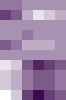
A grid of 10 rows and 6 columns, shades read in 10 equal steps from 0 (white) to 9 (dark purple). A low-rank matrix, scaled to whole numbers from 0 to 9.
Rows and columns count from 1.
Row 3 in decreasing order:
4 4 4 4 4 4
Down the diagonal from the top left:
5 6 4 4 3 4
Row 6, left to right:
4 4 4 4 4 4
